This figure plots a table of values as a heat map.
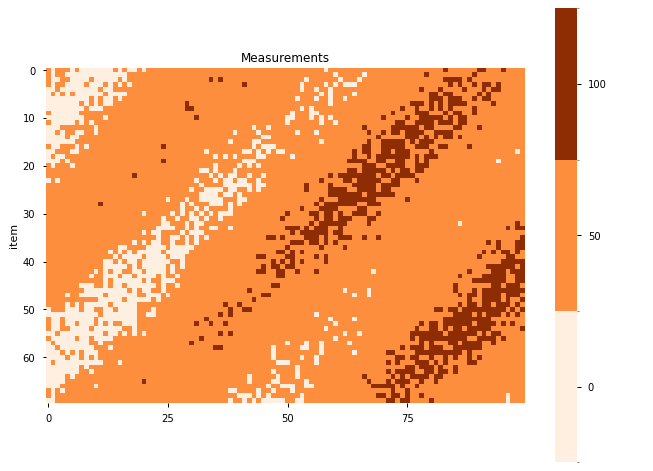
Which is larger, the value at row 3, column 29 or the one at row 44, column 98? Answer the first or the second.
the second
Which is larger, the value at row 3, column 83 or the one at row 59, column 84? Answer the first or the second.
the second
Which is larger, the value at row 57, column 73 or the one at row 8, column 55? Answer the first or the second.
the first
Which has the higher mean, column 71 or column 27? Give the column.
71
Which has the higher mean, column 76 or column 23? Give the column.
76
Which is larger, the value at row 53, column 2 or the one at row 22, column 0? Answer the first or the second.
the second
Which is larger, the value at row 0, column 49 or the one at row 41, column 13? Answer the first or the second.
the first
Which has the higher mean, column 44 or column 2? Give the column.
44
